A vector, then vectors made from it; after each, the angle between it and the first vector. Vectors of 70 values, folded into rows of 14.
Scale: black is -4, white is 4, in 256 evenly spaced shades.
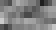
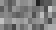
partly aligned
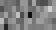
partly aligned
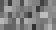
partly aligned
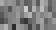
partly opposed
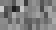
orthogonal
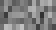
partly opposed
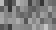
partly aligned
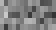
partly aligned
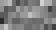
nearly opposite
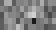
partly opposed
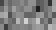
partly aligned
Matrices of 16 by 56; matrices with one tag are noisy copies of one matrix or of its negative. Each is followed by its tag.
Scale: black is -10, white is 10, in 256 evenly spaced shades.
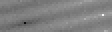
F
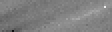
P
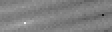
F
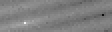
F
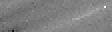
P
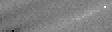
P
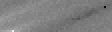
P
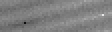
F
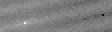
F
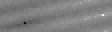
F
